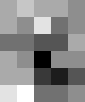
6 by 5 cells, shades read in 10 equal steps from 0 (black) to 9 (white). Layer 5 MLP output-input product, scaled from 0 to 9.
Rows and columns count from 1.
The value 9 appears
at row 6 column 2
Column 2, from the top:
7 5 4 5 6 9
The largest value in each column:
8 9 8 6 6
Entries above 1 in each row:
5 5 5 4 4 5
